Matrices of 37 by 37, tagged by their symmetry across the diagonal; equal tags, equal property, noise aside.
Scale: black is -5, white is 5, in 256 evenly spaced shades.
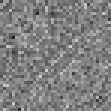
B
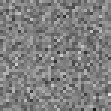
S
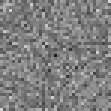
B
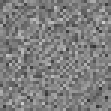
B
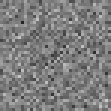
B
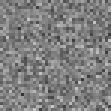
S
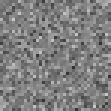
B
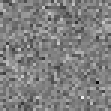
S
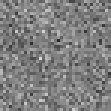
S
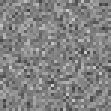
B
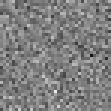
S
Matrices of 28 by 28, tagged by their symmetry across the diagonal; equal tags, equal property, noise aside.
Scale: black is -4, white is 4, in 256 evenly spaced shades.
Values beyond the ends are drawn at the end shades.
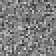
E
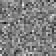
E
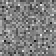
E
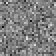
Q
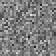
Q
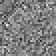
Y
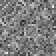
Y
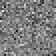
Q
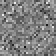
Y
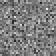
Q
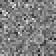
Y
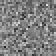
E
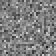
Y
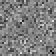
Y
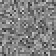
Y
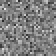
E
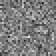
Q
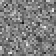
Y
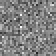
Q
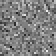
E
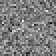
Q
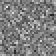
Y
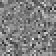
E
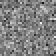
Q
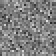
E
